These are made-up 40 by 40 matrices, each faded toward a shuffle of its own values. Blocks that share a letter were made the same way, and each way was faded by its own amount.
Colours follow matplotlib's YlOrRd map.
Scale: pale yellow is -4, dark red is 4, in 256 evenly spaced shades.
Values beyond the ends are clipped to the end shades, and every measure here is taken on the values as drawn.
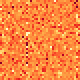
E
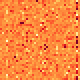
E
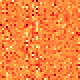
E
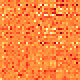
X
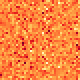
E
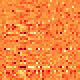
X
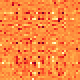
X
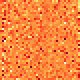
E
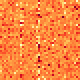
E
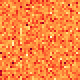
E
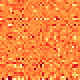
X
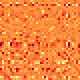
X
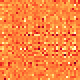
X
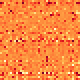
X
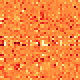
X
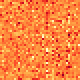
E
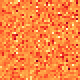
E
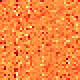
E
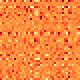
X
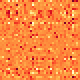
X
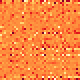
X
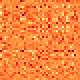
X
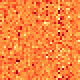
E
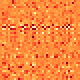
X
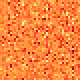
E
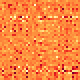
X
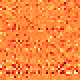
X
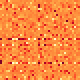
X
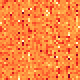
E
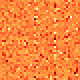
E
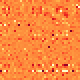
X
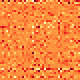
X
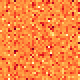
E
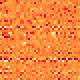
X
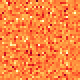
E
